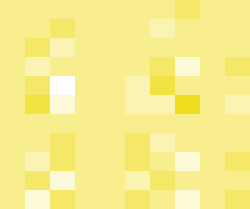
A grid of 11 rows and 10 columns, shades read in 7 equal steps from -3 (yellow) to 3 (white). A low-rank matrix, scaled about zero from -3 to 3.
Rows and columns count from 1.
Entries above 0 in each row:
0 1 1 2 2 4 0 1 2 2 2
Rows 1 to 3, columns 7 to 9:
0 -1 0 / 1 0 0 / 0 0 0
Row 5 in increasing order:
-2 -1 0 0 0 0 0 0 1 3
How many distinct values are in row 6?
5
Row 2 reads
0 0 -1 0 0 0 1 0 0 0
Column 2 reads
0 0 -1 1 -1 -2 0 0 1 -1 2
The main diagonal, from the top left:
0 0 1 0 0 1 0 0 0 0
